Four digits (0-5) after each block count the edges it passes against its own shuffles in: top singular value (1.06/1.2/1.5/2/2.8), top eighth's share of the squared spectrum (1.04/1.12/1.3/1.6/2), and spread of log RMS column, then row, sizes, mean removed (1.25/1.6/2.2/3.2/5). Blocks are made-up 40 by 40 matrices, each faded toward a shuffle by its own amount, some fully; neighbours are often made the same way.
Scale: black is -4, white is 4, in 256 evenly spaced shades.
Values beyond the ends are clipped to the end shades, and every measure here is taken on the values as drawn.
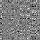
4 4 2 2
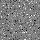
0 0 0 0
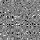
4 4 1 2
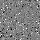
1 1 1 0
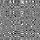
4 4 2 2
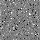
1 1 0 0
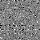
1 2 1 2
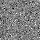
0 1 0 0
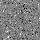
0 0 0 0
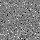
0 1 0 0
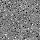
0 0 0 0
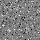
0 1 0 0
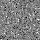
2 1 0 0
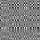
5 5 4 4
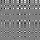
5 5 3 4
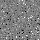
2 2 0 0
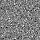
2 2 0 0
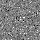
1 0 0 0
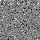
2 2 0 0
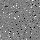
1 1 0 0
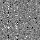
2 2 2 0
